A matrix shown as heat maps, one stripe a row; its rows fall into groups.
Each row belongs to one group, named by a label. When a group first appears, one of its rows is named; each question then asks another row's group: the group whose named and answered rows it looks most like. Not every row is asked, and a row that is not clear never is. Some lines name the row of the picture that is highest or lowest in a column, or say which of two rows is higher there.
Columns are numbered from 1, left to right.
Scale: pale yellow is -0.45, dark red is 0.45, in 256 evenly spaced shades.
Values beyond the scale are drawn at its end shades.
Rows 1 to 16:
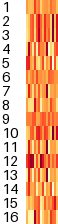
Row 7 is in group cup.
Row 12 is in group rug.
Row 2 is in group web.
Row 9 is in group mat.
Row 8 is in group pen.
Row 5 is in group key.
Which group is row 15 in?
pen
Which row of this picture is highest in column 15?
15
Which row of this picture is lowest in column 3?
16
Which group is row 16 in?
pen
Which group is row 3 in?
web
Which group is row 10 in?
web
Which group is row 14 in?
key
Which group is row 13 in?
cup
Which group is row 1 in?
pen
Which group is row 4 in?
cup
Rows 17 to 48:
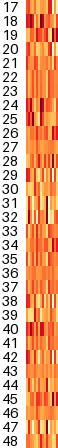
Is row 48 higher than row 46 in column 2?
Yes
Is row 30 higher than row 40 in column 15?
Yes
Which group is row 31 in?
cup
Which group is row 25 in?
rug
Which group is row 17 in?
key
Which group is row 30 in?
pen
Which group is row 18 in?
rug
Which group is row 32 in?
cup
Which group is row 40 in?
rug
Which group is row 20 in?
key
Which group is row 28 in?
web
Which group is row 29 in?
key
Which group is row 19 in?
web
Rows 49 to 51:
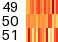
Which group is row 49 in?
web
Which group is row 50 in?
key
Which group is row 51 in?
cup
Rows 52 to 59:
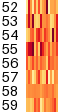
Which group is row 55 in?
rug
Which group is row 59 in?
pen
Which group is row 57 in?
cup
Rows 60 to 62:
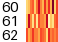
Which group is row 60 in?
web
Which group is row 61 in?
cup
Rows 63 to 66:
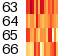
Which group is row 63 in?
rug
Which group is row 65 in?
key
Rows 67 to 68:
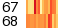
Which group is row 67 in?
pen
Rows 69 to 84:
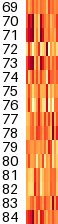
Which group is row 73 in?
rug
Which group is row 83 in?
web
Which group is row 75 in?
cup
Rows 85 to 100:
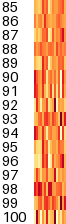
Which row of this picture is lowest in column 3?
96
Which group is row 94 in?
key
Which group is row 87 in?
pen
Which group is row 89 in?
pen
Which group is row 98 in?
rug
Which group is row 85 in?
pen
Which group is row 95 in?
pen
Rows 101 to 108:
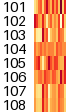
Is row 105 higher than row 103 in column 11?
Yes
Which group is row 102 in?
key
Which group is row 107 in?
pen
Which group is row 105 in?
rug
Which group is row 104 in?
mat
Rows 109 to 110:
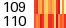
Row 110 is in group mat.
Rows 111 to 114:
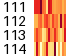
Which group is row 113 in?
rug
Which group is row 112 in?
web
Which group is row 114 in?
cup
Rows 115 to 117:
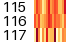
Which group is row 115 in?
rug
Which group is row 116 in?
rug
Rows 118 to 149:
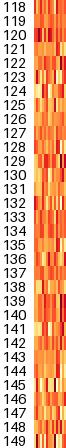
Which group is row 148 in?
web
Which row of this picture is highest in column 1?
132
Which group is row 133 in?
mat
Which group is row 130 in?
pen
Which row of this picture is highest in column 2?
149
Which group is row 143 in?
key
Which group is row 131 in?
pen
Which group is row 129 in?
web
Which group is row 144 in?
key
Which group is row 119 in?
mat
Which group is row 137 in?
mat
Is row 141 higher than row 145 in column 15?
Yes
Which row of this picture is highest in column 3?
120
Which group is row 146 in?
rug
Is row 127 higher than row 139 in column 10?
No
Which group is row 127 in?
mat
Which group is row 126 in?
pen
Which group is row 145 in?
cup
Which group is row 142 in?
web
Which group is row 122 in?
web
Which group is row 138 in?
pen
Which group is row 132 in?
key
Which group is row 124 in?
pen
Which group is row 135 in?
key
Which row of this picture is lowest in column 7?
132
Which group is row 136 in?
rug
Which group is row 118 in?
mat
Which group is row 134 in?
mat
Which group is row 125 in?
cup
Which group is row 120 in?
rug
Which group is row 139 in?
web
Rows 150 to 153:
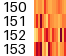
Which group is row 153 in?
rug
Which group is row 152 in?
web
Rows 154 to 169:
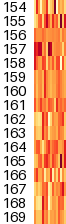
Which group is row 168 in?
pen
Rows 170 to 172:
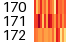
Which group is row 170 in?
mat
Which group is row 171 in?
rug
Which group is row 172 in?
key
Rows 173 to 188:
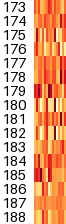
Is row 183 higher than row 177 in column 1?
No
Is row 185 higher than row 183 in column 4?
Yes
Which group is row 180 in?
cup
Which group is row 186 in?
pen
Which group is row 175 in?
cup
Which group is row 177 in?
web
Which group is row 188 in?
pen
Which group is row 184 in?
rug
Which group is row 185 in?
rug
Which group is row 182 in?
cup
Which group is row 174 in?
web
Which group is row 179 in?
rug
